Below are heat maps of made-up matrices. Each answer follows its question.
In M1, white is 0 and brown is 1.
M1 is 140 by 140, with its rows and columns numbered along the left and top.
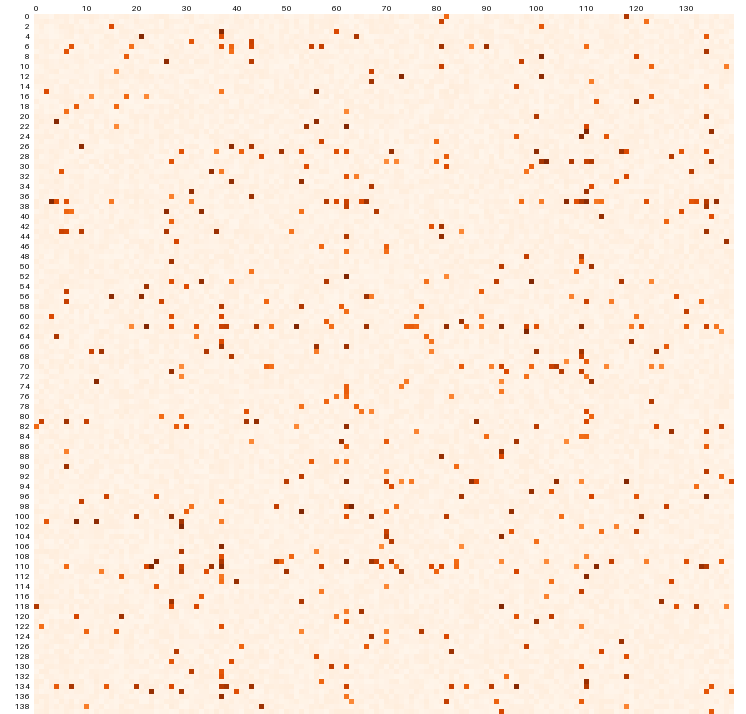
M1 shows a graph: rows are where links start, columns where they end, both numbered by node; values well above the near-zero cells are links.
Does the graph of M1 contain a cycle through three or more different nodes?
yes
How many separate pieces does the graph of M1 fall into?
1
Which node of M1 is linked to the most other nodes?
node 62
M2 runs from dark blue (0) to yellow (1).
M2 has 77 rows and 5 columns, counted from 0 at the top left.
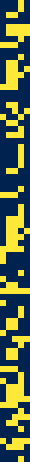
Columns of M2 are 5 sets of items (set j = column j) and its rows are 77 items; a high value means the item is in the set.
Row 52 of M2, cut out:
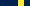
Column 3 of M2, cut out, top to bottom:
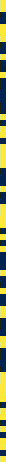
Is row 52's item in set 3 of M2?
yes
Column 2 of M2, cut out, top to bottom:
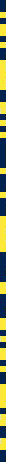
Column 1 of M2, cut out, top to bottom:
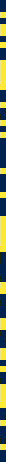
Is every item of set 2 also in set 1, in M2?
no
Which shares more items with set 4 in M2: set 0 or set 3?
set 3
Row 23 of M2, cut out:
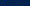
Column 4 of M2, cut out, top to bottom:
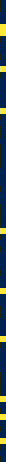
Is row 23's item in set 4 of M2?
no
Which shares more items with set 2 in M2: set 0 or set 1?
set 1
